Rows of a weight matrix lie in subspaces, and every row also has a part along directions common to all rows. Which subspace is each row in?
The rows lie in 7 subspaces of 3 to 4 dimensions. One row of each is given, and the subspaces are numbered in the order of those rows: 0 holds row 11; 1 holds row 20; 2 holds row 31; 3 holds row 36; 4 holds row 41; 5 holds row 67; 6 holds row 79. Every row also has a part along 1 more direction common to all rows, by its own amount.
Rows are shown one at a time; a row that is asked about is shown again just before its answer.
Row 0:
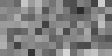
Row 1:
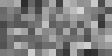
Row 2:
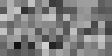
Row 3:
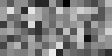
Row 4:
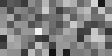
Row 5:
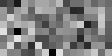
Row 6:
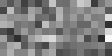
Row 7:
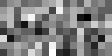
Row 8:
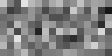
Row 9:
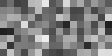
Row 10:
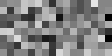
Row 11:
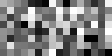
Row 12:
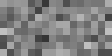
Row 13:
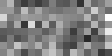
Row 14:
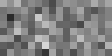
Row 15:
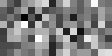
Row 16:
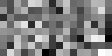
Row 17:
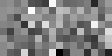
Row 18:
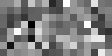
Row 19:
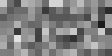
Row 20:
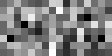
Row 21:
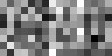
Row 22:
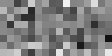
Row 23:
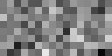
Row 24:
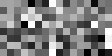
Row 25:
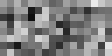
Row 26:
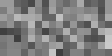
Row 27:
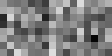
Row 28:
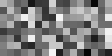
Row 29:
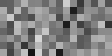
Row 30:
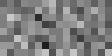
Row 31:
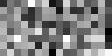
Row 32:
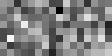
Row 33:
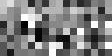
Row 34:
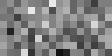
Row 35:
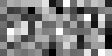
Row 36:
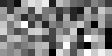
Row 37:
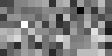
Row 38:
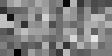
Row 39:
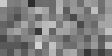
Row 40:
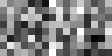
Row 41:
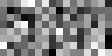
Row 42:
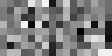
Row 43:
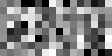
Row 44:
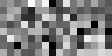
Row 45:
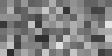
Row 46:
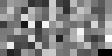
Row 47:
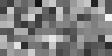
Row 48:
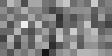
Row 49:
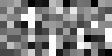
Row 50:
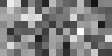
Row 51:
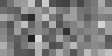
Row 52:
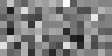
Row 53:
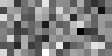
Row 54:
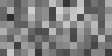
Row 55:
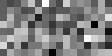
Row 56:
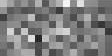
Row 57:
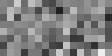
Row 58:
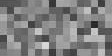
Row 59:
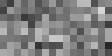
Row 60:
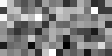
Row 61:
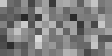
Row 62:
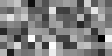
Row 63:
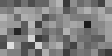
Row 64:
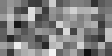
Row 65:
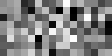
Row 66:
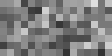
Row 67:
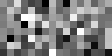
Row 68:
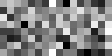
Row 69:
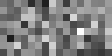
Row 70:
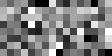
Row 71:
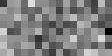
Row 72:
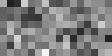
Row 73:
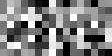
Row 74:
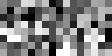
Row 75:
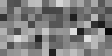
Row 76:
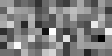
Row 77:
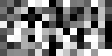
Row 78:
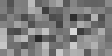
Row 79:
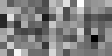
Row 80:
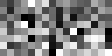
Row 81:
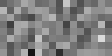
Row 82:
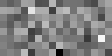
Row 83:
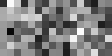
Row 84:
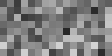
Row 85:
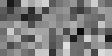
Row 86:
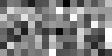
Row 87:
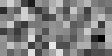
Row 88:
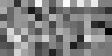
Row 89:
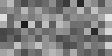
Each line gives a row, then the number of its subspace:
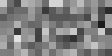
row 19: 4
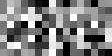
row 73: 2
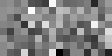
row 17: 0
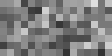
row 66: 3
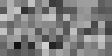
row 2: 5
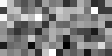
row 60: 5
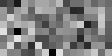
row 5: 3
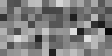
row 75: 4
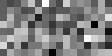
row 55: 1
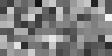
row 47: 1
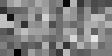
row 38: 6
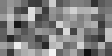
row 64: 3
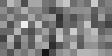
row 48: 2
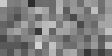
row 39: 2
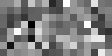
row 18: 3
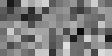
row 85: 2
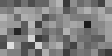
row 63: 3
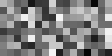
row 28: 1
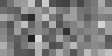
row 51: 4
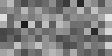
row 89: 6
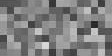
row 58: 3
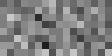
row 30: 3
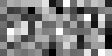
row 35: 4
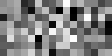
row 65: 4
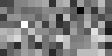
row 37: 6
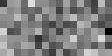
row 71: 2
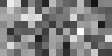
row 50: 2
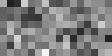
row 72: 2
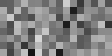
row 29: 0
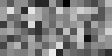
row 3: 0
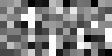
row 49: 6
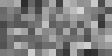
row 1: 3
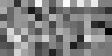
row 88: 4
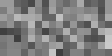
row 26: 1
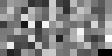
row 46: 5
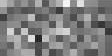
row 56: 4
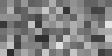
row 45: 5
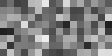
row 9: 1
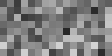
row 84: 5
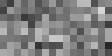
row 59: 1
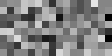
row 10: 1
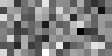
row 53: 5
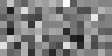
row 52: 0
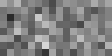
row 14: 3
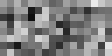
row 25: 3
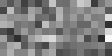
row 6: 1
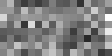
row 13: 6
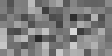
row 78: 4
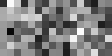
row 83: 2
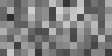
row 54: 0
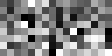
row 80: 4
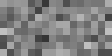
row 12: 1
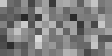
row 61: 2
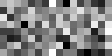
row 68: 6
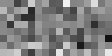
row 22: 6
